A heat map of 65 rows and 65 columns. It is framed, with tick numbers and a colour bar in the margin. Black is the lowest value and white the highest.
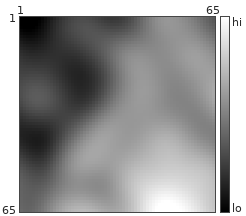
Mirror symmetry: none. Odd rows or columns: none. Ninth with the highest average: bottom right. Slope: up to the bottom right. Lone odd cells: none. Grain: smooth.
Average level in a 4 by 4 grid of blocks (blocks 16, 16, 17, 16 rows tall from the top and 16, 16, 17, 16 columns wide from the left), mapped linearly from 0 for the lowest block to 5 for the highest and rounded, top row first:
0123
1133
1343
2355
